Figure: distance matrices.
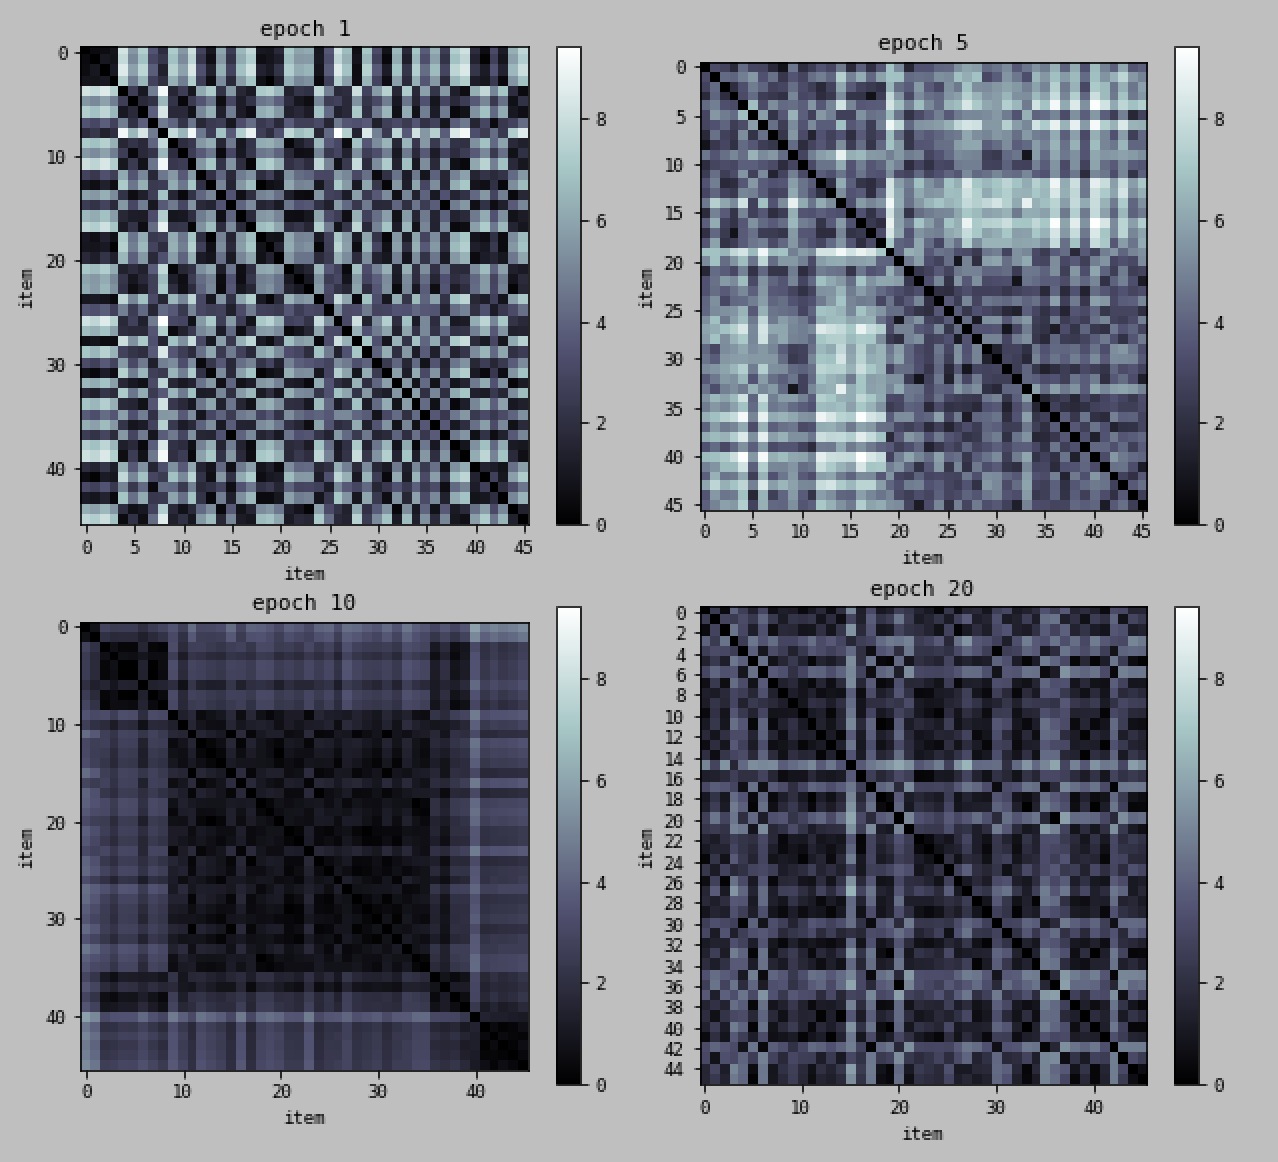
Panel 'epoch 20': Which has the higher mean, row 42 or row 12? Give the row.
42
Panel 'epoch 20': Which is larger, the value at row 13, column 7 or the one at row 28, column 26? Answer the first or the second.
the second
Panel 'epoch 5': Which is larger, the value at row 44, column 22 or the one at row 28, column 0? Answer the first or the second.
the second
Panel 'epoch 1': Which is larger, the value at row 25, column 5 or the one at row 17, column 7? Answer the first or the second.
the second
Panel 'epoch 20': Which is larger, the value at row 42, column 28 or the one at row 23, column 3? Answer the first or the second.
the first
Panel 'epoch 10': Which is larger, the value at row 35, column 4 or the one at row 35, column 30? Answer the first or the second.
the first
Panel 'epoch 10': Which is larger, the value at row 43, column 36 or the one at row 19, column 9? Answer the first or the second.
the first
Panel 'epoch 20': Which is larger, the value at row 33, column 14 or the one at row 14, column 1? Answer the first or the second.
the first
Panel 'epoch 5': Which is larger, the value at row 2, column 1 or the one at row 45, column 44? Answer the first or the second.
the first
